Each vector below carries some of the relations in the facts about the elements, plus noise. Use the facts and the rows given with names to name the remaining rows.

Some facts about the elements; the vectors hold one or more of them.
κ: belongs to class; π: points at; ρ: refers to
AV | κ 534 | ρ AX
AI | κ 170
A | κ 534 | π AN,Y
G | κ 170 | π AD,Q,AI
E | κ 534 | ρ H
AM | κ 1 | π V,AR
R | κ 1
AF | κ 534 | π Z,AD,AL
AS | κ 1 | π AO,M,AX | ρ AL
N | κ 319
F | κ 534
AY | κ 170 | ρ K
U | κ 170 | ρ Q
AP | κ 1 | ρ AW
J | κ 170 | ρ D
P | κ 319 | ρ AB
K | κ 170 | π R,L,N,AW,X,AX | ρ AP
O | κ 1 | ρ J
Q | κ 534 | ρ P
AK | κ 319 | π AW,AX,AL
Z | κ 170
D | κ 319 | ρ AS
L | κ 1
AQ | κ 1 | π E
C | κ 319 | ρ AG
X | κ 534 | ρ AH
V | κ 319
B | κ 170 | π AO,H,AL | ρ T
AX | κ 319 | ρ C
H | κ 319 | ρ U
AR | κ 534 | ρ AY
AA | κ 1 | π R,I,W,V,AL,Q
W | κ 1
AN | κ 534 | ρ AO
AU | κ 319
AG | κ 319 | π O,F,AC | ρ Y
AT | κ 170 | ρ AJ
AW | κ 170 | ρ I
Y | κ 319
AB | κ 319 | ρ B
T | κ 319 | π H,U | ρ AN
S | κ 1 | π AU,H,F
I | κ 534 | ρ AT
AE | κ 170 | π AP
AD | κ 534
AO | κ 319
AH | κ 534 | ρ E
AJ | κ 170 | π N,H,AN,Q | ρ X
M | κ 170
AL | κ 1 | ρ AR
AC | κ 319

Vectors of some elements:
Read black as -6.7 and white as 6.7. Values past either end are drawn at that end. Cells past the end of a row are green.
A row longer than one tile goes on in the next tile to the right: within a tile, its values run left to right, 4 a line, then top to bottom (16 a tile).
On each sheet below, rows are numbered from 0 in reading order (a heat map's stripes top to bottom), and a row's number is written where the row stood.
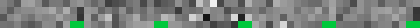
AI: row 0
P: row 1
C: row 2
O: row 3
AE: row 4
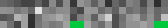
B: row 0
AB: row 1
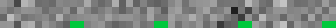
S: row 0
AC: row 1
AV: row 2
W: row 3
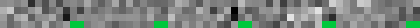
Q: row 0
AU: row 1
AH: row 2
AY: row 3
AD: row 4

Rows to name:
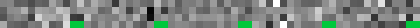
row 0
K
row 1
E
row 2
V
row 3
AL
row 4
AG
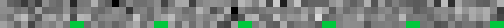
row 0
T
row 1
H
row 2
X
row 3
D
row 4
AO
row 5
J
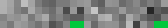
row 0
AF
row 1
AN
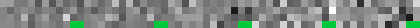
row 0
AK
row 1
Y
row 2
A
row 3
AP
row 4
I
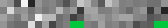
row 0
AR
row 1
F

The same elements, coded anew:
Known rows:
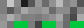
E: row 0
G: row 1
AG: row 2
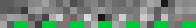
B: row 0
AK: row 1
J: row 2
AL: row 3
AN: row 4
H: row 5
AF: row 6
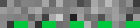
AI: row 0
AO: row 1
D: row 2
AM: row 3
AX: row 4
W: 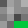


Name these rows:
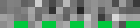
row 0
AV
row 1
AJ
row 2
AT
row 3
O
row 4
U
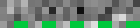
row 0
S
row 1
K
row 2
AW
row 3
AP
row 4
Q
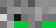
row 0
AS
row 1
AD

